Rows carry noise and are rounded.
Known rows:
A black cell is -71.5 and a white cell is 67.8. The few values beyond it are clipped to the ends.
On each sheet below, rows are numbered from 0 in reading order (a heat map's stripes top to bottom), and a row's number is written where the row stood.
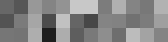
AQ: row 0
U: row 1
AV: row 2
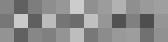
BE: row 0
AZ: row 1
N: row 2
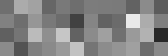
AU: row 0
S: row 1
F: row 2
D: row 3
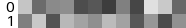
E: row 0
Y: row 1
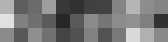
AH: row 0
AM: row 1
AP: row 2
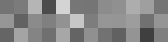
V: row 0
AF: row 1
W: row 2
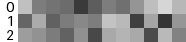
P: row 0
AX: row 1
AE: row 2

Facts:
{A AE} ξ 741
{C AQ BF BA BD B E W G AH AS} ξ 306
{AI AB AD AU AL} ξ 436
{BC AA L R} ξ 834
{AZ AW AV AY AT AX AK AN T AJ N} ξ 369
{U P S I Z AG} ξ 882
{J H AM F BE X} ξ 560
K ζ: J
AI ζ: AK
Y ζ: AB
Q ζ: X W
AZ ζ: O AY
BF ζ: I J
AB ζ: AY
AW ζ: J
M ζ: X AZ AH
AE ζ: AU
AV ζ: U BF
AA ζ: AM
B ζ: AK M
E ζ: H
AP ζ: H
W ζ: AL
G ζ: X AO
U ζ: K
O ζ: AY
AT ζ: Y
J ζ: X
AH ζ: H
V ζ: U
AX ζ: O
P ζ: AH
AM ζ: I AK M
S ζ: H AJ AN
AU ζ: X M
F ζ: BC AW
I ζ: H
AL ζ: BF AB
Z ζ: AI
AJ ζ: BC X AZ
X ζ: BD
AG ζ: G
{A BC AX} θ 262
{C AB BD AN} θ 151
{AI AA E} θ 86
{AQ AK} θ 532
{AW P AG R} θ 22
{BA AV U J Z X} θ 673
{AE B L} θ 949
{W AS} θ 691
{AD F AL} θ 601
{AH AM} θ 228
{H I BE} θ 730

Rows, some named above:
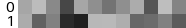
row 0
AG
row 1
Z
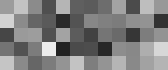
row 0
AW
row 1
AM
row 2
J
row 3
H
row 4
R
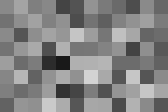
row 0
M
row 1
BF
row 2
C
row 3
G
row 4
Z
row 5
AT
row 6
I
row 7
AL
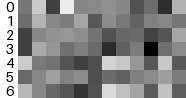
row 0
AY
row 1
AJ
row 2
BC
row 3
X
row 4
B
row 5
BF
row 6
B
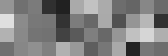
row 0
Z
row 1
AA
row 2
P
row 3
AO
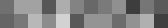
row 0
G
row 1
F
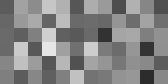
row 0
AL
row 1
K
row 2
AN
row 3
AB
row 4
Q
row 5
AS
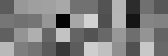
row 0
BD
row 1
AK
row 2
K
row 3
B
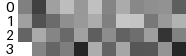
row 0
AD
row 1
L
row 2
W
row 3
AI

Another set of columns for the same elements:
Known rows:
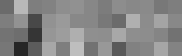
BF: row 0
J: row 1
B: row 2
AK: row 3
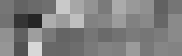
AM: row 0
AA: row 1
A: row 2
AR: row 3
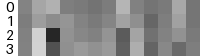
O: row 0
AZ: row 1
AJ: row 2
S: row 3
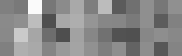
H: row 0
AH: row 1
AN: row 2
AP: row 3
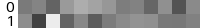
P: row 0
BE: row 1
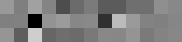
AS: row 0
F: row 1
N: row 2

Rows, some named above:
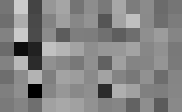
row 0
Q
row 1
AV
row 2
BD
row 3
Z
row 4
AJ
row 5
I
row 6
F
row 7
P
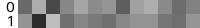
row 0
AV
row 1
AD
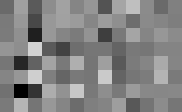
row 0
AV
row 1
M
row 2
AW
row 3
C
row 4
AK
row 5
AY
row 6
AI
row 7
AX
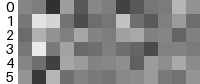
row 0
BC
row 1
AB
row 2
AL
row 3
W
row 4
X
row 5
AD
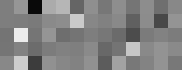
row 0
AG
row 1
E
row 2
W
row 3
U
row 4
AJ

